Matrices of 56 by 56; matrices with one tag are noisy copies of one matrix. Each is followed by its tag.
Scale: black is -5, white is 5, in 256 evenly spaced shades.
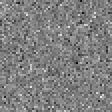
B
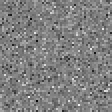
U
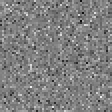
B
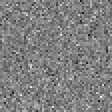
B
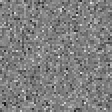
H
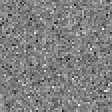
U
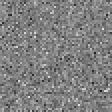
U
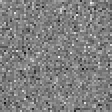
H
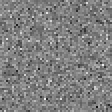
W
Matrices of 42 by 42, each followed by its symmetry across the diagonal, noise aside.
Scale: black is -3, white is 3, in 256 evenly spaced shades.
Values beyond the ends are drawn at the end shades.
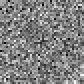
symmetric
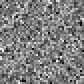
symmetric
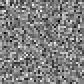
antisymmetric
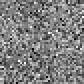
antisymmetric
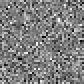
antisymmetric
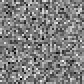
neither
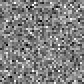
neither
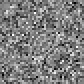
symmetric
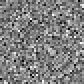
symmetric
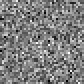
neither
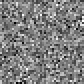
antisymmetric
